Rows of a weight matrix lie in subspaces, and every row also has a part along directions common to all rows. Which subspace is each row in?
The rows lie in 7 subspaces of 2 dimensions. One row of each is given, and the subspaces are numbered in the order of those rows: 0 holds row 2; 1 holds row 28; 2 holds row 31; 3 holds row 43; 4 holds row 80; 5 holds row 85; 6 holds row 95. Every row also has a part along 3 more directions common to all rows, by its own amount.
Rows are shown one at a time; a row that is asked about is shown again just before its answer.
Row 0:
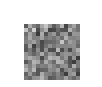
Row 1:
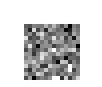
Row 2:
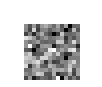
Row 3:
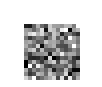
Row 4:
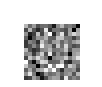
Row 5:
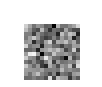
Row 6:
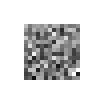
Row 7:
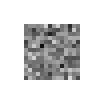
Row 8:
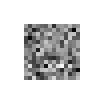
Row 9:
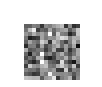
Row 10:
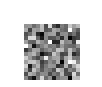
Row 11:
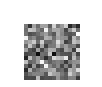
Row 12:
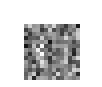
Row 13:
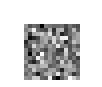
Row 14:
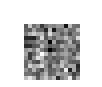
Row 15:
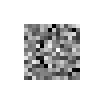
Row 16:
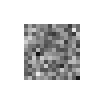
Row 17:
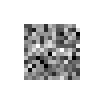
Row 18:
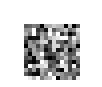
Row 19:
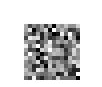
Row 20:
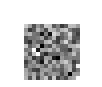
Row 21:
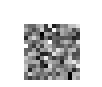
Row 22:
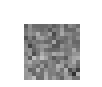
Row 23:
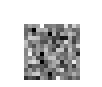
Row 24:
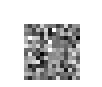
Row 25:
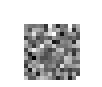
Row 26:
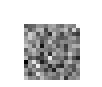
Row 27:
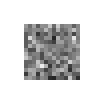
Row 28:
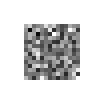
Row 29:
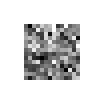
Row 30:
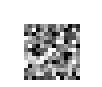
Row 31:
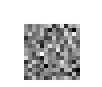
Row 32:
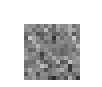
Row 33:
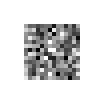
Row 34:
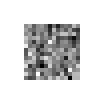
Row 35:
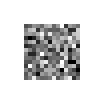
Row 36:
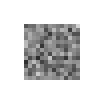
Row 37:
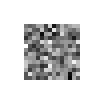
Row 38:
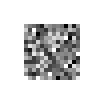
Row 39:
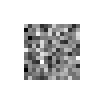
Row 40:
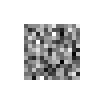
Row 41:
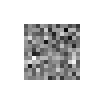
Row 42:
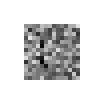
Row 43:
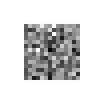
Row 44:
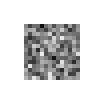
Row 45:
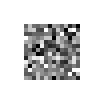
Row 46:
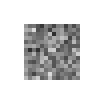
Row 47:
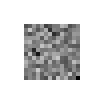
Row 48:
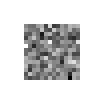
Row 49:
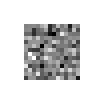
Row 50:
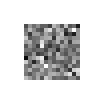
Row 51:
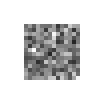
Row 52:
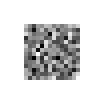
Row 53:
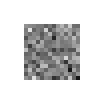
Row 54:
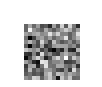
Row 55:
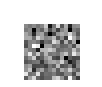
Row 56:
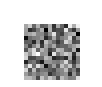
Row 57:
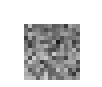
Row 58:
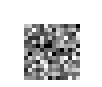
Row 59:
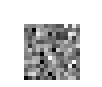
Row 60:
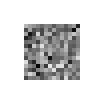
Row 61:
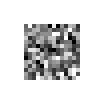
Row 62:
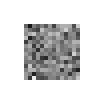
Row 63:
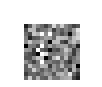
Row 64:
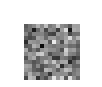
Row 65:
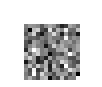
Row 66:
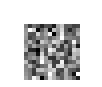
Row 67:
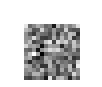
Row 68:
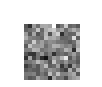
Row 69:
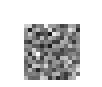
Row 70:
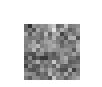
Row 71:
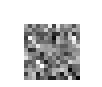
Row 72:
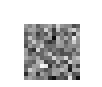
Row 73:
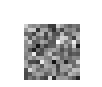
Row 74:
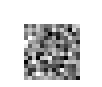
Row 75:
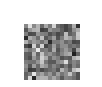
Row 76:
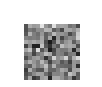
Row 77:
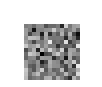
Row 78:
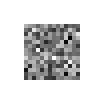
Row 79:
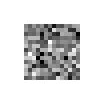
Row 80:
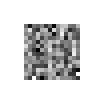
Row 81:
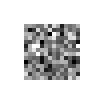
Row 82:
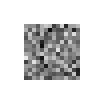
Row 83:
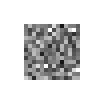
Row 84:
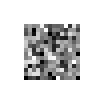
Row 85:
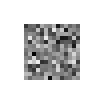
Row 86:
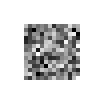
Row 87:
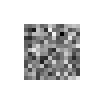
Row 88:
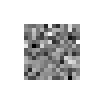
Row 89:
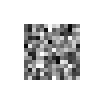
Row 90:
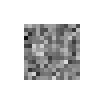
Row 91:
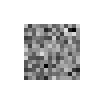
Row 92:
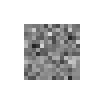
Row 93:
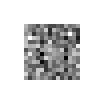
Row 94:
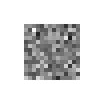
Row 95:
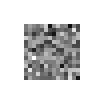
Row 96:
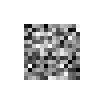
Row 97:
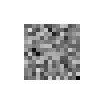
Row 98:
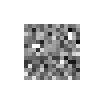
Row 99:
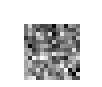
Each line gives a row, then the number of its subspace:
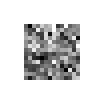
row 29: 5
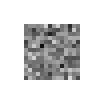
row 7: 6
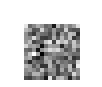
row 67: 5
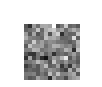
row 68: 5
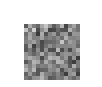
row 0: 2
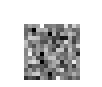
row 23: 3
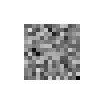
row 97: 1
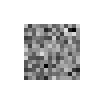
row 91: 2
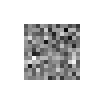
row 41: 5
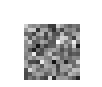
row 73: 5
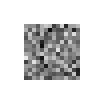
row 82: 2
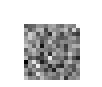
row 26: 4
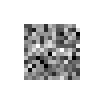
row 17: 1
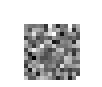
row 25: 6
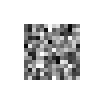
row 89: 0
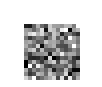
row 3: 4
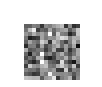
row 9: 3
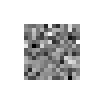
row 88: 6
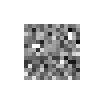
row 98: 6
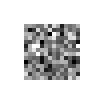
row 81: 6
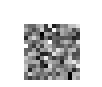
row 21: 6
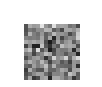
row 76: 3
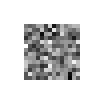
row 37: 6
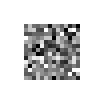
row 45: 2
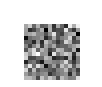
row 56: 5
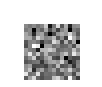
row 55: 6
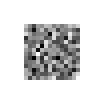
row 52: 1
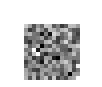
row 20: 1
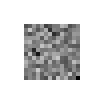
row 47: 1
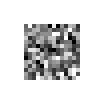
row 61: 0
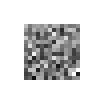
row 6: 5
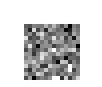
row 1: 0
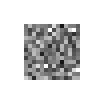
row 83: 2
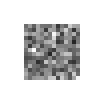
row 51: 0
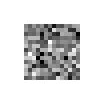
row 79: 1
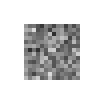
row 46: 3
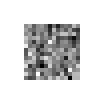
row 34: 0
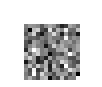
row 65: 1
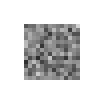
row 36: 4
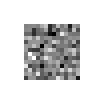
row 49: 6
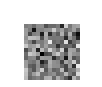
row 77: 2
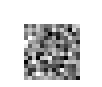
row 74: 4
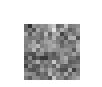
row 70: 5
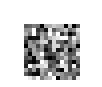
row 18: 3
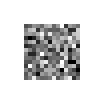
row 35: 2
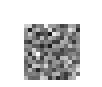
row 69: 1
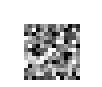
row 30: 0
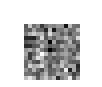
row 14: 5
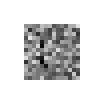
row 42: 2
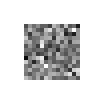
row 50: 2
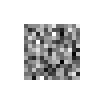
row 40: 1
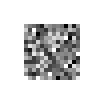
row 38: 3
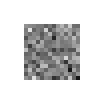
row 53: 0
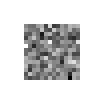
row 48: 6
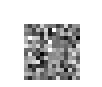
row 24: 5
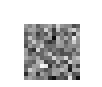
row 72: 0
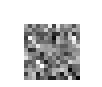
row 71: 0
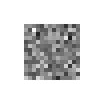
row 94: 3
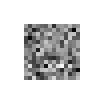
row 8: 4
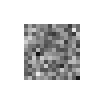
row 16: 4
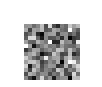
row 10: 6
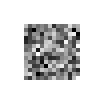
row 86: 4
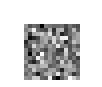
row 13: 3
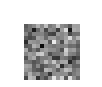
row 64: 6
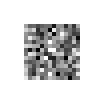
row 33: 3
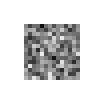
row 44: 3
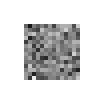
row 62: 4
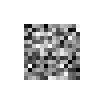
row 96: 1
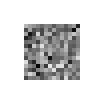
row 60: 4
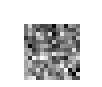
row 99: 5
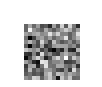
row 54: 0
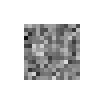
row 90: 4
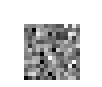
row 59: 3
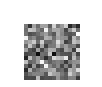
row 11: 5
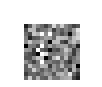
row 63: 1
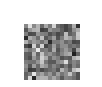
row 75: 4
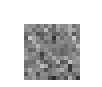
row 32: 0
